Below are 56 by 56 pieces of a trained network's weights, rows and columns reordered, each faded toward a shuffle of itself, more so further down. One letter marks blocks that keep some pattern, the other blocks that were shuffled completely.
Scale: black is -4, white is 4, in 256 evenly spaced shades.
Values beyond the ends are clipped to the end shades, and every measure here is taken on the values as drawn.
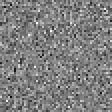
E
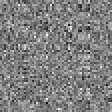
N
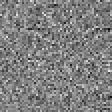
N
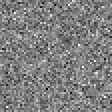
E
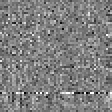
N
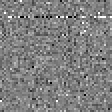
N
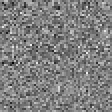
N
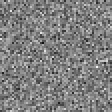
E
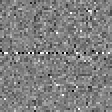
N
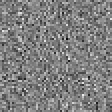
N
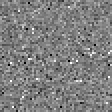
E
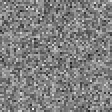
E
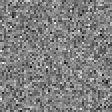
E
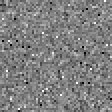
E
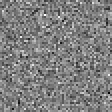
E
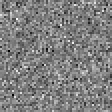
E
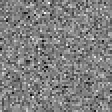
E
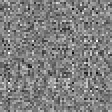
N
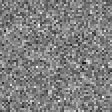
E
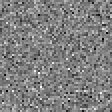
E
